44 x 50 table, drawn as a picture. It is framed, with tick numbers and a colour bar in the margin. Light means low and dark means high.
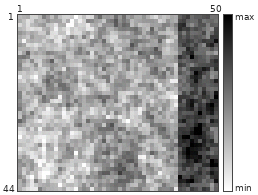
The ninth with the lowest average is the bottom left. The ninth with the highest average is the bottom right. Overall the values sit about 40% of the way up the scale. The right part is higher, past a seam about 80% of the way across. The field is mottled with small blotches.
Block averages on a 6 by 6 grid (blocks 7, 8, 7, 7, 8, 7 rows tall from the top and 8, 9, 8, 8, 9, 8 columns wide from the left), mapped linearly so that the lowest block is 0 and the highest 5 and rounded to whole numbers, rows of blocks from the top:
1 0 1 2 2 4 / 1 1 1 1 2 4 / 1 1 1 1 1 4 / 1 1 1 1 2 5 / 0 1 2 2 2 5 / 0 0 2 2 2 4
